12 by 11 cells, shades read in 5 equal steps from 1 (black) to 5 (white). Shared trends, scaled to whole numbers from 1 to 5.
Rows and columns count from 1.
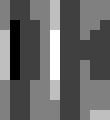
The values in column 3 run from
2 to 2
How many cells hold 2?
61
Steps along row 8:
down up same up up down same up down same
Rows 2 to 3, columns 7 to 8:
2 2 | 2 2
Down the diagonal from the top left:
3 2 2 2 3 5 2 2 3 3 3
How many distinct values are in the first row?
3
